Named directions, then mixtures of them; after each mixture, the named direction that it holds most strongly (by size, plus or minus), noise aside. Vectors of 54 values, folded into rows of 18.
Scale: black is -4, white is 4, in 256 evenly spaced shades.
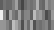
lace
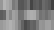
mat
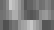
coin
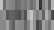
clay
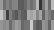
clay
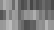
mat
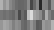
clay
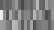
lace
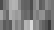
coin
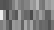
lace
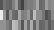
lace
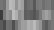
coin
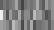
lace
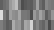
lace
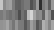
clay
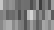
clay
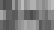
mat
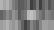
mat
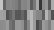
clay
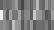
lace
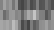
mat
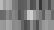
mat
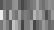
lace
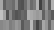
clay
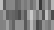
clay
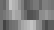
coin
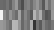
lace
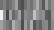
lace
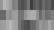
mat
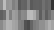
mat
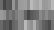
mat
